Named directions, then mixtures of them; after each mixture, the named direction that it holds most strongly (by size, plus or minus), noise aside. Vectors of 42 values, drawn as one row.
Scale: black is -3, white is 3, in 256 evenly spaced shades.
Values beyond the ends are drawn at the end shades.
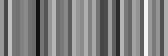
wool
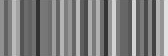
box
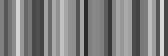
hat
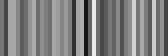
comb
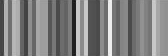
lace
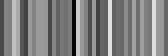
lace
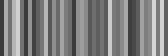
lace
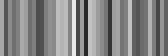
lace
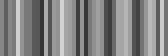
hat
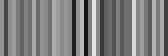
comb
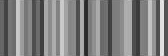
hat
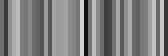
hat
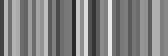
lace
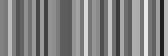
wool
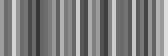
box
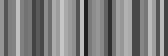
hat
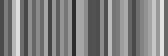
lace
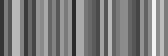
lace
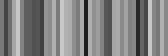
hat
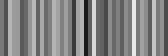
comb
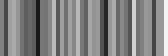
box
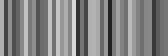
lace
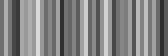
box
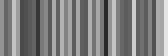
box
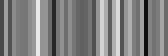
wool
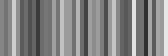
box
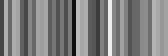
lace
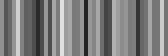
hat
